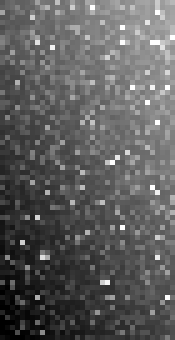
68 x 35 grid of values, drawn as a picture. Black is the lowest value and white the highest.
Mirror symmetry: none. Slope: up to the top right. Stripes: none. Grain: fine. Ninth with the highest average: top right. Ninth with the lowest average: bottom left.
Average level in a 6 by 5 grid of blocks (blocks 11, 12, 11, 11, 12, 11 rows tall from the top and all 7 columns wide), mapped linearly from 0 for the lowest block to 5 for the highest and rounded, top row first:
33445 / 23344 / 22334 / 12233 / 11223 / 01122
